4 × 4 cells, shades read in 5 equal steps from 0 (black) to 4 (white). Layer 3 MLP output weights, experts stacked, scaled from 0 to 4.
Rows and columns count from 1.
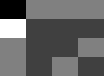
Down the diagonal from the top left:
0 1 1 1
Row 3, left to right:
2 1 1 2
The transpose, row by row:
0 4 2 2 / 2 1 1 1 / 2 1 1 2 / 2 1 2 1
